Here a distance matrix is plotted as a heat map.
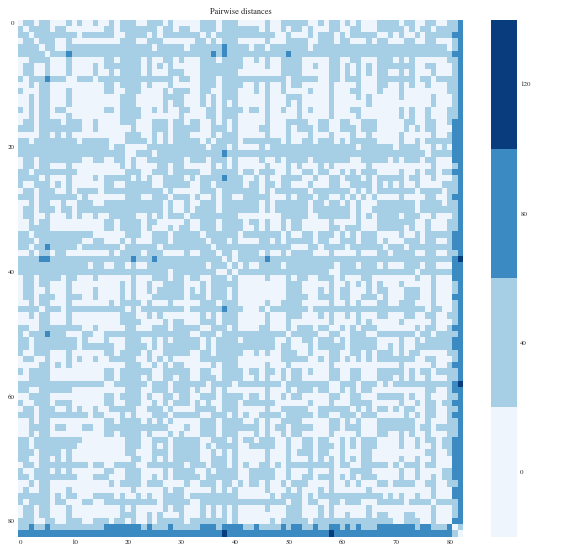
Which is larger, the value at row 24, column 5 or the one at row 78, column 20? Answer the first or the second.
the first
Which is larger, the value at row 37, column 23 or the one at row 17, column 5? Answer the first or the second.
the second
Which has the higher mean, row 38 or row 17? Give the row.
38
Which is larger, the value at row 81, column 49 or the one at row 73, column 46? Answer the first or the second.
the first
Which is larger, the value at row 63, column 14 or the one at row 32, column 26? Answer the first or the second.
the first
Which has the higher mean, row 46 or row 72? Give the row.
46
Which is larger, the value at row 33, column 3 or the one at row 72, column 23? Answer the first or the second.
the first
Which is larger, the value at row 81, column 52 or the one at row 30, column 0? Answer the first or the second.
the first
